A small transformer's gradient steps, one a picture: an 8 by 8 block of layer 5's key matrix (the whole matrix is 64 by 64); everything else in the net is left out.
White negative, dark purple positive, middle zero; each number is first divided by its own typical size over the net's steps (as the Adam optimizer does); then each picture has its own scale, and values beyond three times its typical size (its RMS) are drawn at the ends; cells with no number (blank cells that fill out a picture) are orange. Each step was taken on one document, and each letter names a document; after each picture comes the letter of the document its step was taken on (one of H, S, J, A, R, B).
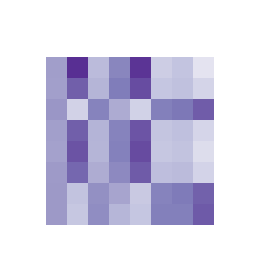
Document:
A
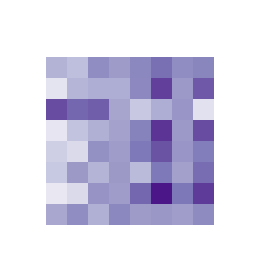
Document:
A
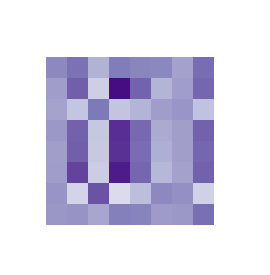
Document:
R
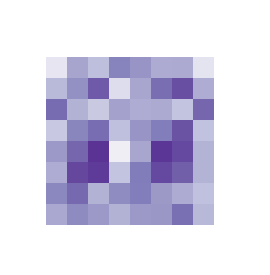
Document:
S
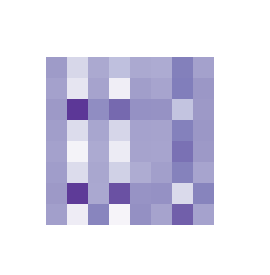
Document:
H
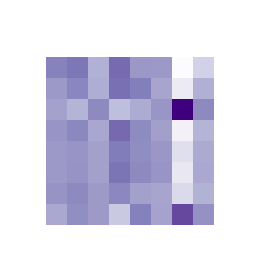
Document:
A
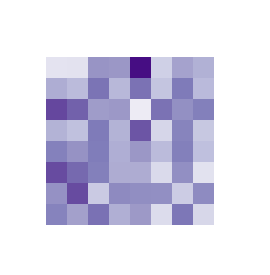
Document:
R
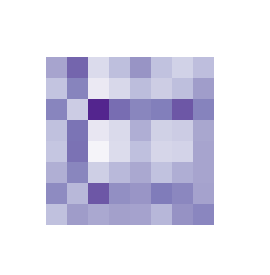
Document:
H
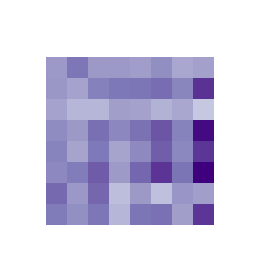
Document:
R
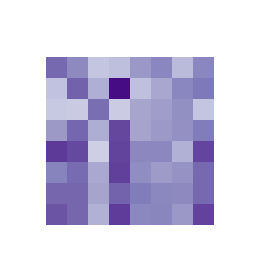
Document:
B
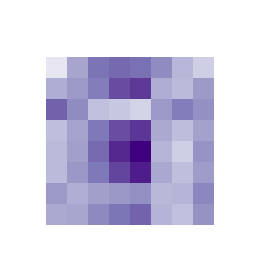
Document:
S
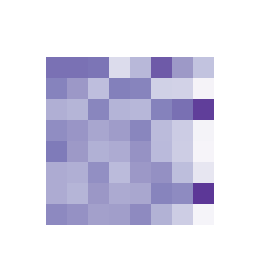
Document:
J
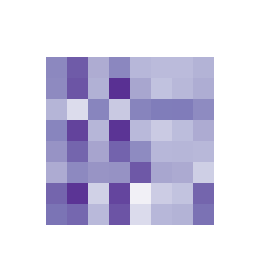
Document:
A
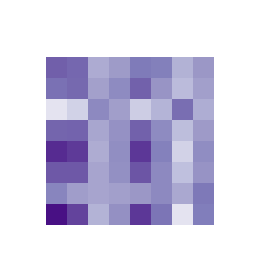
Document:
J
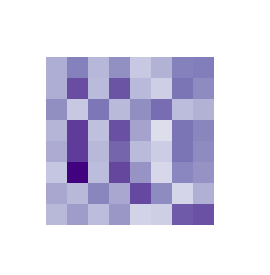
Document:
R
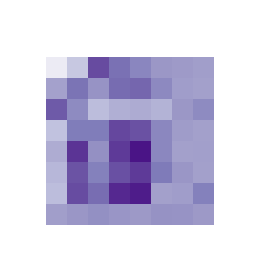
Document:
S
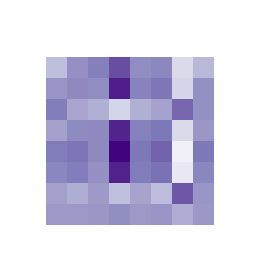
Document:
S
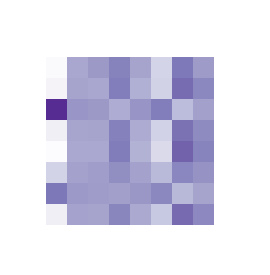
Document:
J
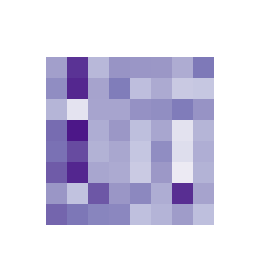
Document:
R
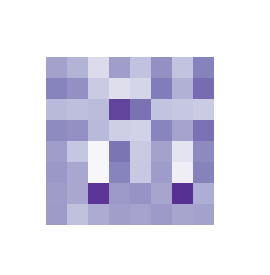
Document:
B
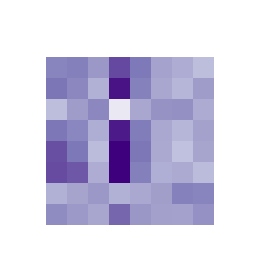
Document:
S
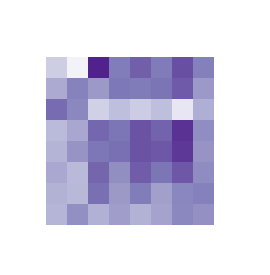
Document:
H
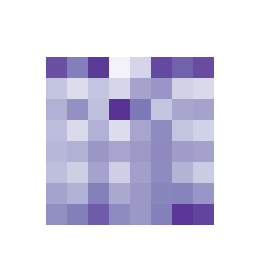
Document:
J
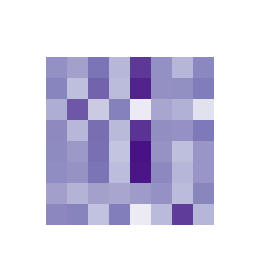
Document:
A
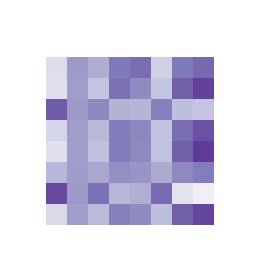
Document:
J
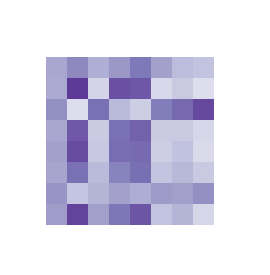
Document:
A
